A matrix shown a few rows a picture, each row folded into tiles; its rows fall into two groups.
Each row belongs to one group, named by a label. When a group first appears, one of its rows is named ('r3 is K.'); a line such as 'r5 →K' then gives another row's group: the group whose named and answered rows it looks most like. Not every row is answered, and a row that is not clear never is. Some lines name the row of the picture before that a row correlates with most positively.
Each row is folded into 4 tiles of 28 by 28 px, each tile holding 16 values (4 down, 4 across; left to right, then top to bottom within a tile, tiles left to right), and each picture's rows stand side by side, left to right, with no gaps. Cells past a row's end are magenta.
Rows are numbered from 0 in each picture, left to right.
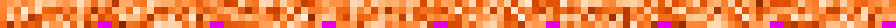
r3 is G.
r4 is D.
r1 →D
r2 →D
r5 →G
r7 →D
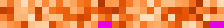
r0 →G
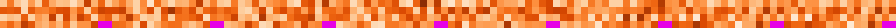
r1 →G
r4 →G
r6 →D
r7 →D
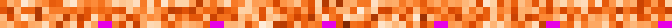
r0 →G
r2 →G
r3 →D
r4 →G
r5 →G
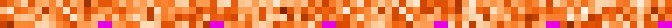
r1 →G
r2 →G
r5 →D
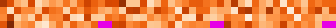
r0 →D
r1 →D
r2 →D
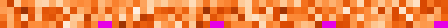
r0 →D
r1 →D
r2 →G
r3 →D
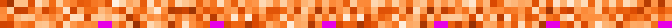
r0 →D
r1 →G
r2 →D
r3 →D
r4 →G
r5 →G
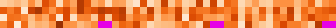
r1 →G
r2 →G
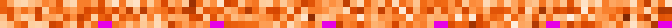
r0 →G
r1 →G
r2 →D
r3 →D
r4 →D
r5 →G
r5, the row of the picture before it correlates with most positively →0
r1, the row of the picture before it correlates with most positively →0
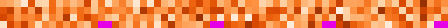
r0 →G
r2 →D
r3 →D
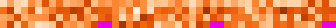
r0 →G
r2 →G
